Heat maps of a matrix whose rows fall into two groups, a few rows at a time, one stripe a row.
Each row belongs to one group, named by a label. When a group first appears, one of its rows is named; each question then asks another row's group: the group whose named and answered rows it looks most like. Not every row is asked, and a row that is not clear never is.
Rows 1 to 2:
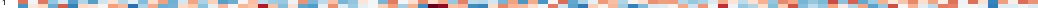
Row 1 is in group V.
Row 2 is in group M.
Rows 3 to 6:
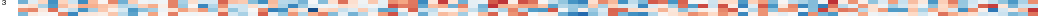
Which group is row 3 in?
M
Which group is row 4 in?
M
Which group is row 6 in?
M
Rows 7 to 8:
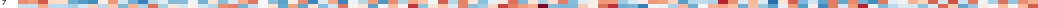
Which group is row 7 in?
V
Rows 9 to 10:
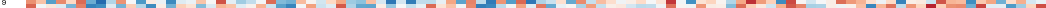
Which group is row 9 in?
V
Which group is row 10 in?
V
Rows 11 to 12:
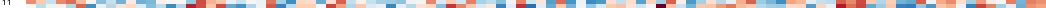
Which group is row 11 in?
V
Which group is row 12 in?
V
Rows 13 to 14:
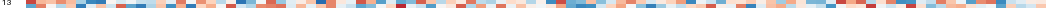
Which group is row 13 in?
V
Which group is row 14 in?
M
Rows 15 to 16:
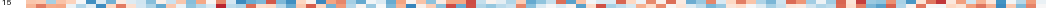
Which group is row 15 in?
V
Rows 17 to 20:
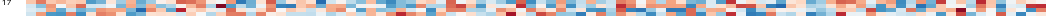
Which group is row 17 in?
V
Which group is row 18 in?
V
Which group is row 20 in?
M
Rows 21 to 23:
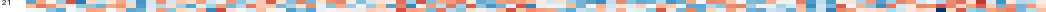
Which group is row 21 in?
M
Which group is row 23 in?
M
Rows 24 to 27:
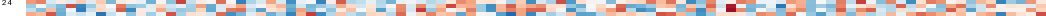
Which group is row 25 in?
M
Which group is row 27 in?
V
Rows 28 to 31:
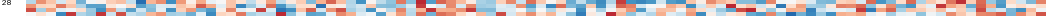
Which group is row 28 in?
M
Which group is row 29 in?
V
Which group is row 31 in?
M
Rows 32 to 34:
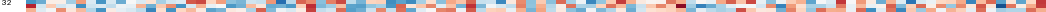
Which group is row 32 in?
V
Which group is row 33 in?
V
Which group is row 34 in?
V
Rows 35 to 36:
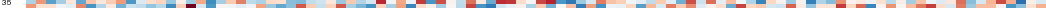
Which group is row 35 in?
M
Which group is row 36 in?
V
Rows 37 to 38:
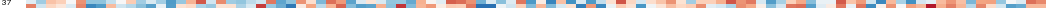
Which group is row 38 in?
V
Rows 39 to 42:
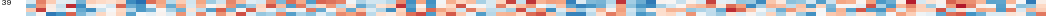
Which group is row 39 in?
M
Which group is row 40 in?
M
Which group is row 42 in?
M
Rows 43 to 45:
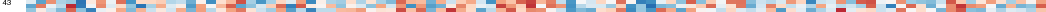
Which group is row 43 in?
M
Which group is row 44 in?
M
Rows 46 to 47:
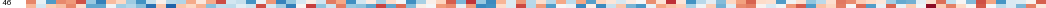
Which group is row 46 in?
V
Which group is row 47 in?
V
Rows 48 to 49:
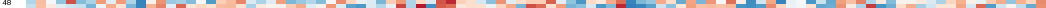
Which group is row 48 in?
M
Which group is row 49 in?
M
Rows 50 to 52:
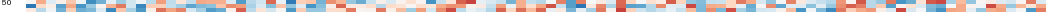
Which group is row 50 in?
V
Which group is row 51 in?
M
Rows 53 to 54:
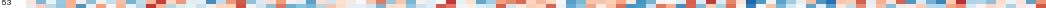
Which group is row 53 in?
M
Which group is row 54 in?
M
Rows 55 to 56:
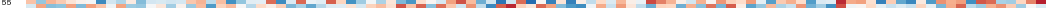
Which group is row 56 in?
M
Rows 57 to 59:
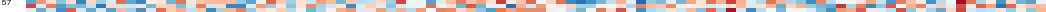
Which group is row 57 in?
M
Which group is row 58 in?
V
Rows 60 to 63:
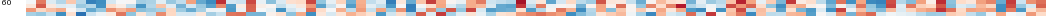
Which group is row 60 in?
V
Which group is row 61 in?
V
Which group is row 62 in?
V
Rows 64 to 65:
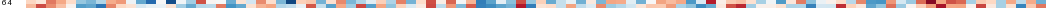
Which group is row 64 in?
V
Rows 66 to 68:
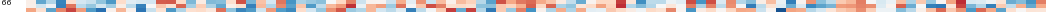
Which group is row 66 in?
M
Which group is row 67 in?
M
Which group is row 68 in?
V
